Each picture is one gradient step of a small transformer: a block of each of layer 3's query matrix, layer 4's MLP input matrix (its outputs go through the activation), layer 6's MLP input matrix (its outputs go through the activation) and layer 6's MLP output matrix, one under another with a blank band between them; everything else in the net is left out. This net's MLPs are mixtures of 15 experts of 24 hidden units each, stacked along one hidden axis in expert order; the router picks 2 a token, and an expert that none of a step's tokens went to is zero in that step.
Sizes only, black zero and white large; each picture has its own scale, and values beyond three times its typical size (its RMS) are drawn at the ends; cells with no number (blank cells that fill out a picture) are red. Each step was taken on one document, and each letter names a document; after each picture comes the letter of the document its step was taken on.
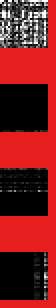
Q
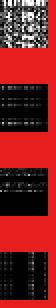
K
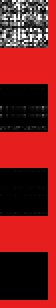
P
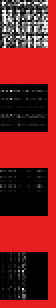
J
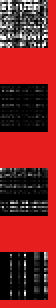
Q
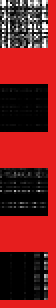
Q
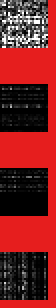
J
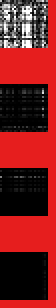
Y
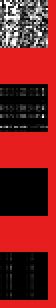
Y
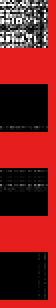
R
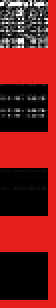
P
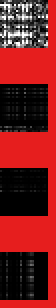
Y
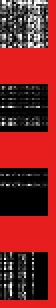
K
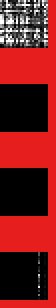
R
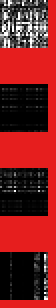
Q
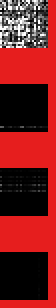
P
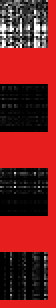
K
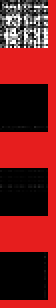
R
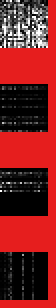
K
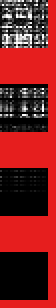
Y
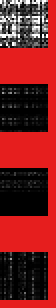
K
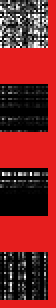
K
